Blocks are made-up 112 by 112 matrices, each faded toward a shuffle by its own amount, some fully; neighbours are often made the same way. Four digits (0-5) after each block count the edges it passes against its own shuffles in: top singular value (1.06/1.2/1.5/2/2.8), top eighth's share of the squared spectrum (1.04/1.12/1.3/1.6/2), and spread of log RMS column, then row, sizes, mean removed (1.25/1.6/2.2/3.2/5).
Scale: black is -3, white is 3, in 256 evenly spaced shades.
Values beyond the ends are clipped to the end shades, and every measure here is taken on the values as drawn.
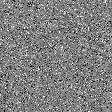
2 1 0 0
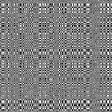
5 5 5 5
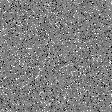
0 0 0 0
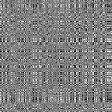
5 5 4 4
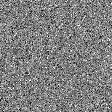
0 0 0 0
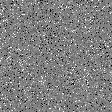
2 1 0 0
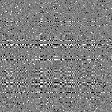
5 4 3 4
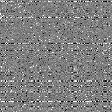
5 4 2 3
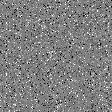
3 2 1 0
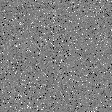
2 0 0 0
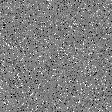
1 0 0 0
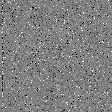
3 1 1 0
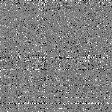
2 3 3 3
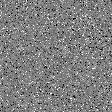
2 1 0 0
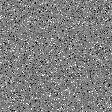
2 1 0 0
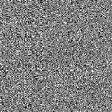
4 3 2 2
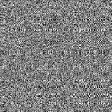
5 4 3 3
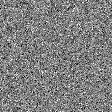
2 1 0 0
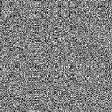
4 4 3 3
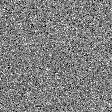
0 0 0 0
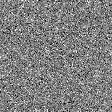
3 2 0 0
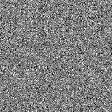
3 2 1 1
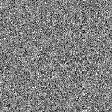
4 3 1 1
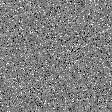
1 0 0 0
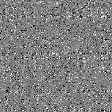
4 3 1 2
